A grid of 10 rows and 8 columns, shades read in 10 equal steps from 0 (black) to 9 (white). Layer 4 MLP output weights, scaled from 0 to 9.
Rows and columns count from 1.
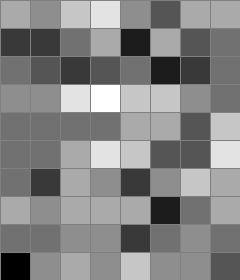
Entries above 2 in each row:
8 5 5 8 8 8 6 7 7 7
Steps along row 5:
same same same up same down up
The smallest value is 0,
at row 10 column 1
